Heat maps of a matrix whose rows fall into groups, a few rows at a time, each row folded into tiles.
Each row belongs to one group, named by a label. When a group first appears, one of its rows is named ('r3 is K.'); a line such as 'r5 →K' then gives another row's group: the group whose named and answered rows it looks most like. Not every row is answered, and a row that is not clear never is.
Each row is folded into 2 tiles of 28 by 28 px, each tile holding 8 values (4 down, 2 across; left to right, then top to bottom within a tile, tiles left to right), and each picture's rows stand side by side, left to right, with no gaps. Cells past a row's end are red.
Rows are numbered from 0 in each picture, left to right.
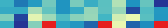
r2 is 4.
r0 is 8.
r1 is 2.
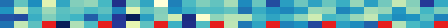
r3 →8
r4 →4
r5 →2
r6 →2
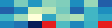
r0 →2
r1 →4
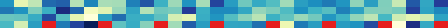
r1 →2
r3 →4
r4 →2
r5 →4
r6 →2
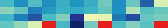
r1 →8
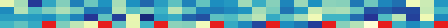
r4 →2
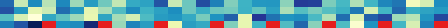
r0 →2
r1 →2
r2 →4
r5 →8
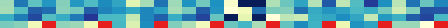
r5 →4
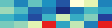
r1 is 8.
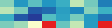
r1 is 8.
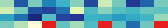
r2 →8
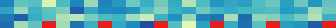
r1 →4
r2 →2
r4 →8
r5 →2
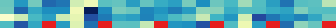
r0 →4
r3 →2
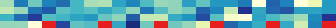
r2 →8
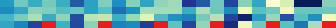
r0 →2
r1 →8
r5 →8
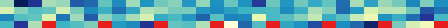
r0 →8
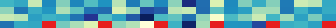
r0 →4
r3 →8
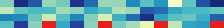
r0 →8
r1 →8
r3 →4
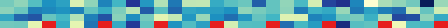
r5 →4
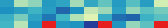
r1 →2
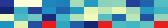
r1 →2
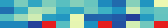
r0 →2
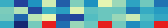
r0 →8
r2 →4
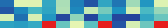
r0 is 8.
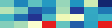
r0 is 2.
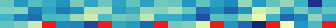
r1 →2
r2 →2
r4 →2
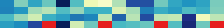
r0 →2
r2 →8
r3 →8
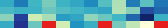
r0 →8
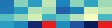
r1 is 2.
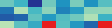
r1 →2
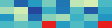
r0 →8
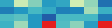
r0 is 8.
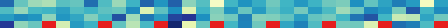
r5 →8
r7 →4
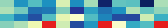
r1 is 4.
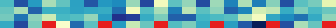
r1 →4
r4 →2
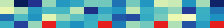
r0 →8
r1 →8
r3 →4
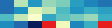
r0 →2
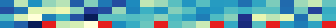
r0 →2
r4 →8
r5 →8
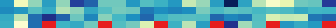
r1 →8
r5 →4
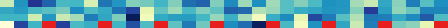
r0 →4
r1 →4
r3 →8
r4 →2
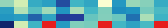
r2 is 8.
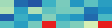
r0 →8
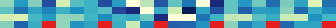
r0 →4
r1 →4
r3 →4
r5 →4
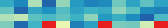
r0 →4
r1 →4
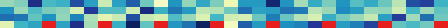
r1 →8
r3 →2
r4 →4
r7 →8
